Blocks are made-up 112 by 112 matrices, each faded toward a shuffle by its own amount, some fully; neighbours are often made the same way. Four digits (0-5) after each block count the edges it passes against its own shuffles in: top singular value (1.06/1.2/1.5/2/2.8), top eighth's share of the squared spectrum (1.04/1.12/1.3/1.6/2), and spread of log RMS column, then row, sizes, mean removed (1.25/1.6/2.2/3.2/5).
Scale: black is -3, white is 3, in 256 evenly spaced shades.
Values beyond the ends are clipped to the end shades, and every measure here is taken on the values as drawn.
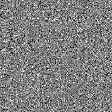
4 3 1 2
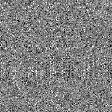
4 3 2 2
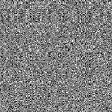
4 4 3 2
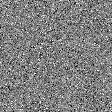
1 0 0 0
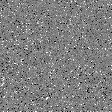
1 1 0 1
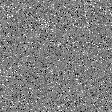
0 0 0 1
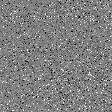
1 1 0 1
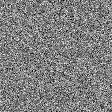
0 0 0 0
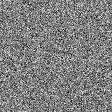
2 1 0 0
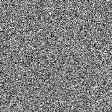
2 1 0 0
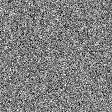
0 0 0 0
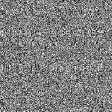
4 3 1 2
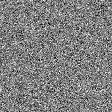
2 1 0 0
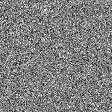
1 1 0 0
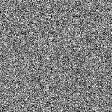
3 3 1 1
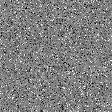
2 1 0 0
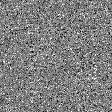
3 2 0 0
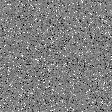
1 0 0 0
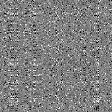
4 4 3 2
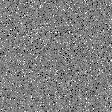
3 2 0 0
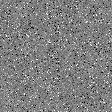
1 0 0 0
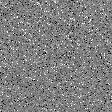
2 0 0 0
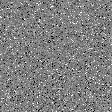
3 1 1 0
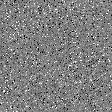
2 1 0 0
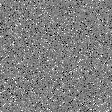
1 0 0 0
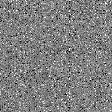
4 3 2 1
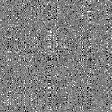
4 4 3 2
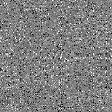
4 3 2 1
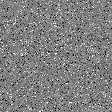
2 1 1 0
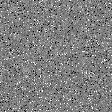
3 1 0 0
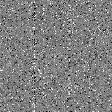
3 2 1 0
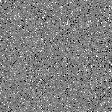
3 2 2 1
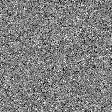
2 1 0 0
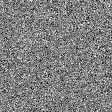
0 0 0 0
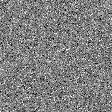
1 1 0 0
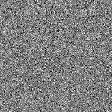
3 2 1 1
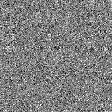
3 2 0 1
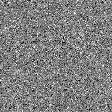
3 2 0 1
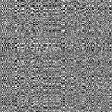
5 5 4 4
